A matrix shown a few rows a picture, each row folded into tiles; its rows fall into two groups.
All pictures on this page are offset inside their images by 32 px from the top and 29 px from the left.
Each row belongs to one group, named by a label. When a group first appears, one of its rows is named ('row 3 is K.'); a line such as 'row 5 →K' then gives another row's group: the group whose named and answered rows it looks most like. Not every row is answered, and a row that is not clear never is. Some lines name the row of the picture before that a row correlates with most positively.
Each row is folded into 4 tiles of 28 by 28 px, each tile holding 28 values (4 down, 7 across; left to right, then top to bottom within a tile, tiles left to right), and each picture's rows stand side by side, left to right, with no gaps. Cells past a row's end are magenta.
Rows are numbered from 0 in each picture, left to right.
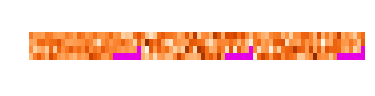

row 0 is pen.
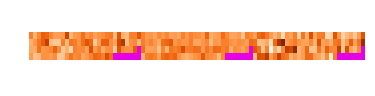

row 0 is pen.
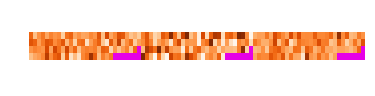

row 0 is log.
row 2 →log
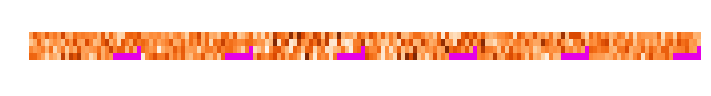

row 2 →log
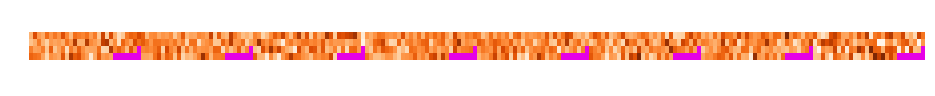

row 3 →pen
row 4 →log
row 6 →log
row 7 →pen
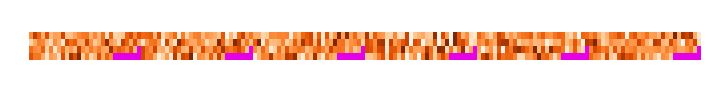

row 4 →pen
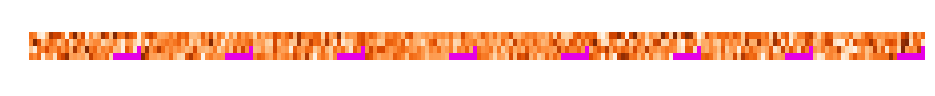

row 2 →log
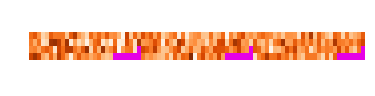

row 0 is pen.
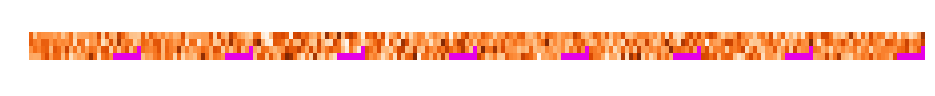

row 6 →pen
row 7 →pen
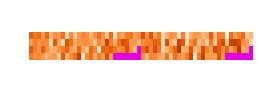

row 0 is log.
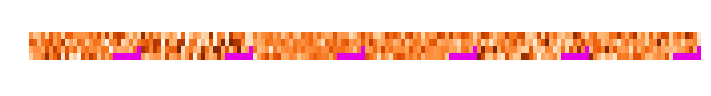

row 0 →log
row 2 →pen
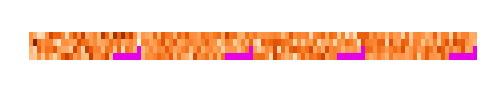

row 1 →log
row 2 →pen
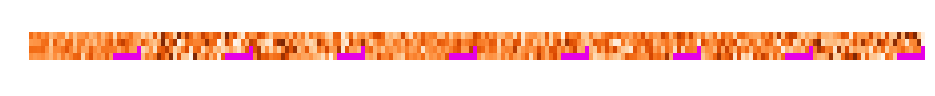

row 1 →log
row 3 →pen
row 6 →log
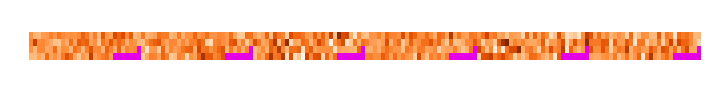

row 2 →log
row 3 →log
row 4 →pen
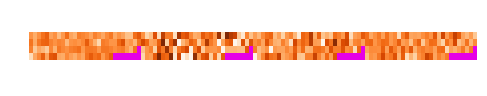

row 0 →pen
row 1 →log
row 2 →pen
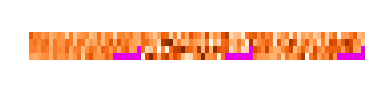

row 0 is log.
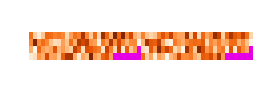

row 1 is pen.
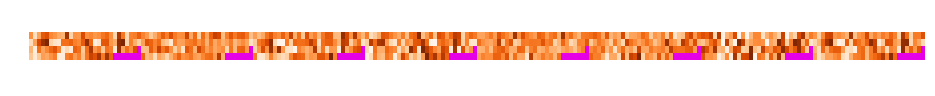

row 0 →pen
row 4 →log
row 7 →pen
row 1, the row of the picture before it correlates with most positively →1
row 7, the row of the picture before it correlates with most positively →1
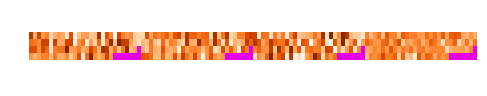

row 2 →log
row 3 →log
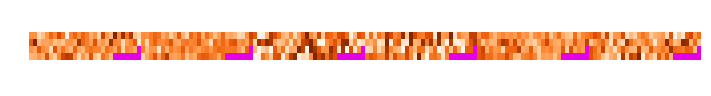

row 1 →pen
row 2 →pen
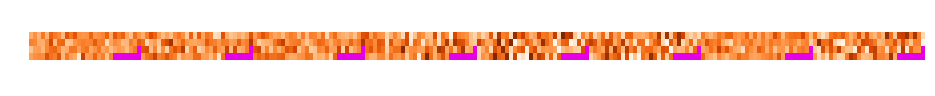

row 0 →log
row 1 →pen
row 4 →log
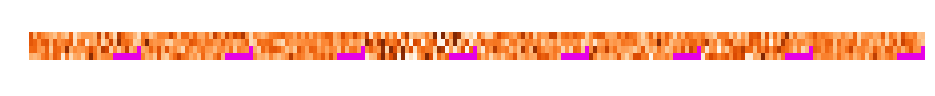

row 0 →log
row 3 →log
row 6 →pen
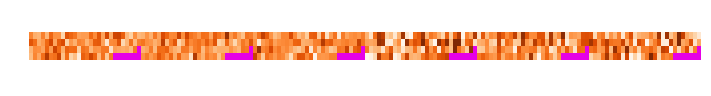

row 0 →log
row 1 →log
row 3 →pen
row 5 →log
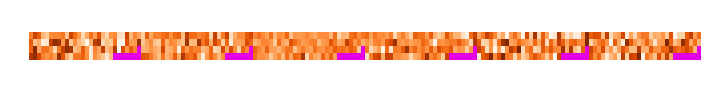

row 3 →pen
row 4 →pen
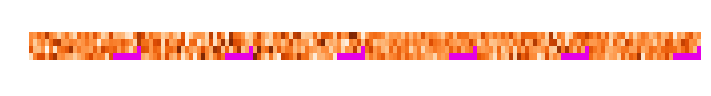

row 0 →pen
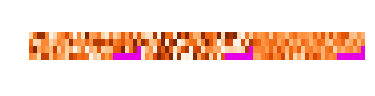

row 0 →pen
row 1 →log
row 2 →log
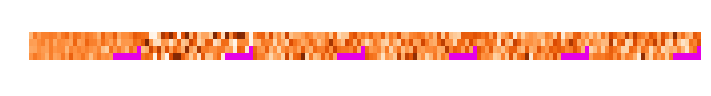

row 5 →log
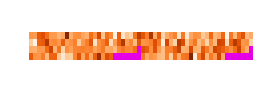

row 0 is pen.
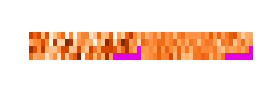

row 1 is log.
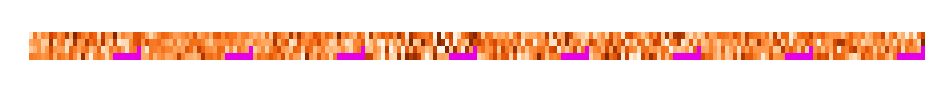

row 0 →log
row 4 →log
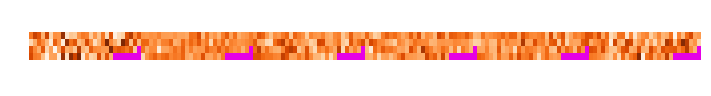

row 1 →pen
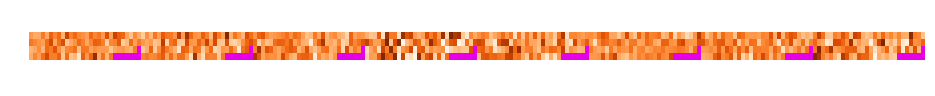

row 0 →log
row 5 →pen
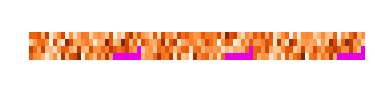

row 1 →log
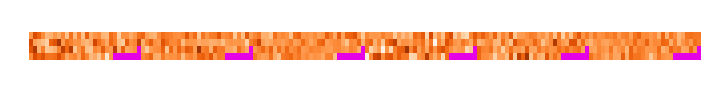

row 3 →pen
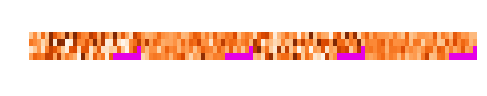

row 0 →log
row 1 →pen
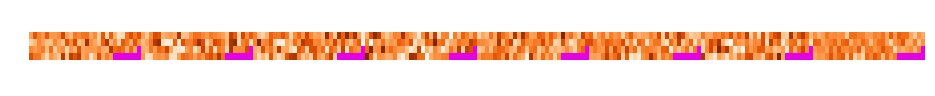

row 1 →pen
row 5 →log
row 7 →log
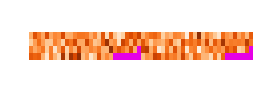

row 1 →pen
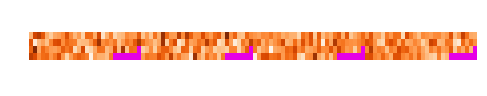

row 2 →pen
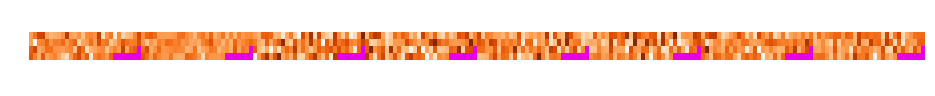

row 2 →pen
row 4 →log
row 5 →log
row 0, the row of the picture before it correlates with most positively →0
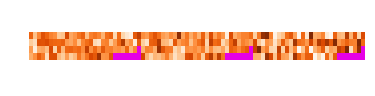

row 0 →pen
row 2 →pen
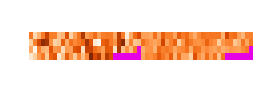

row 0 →pen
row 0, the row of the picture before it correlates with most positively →0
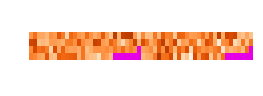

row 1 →log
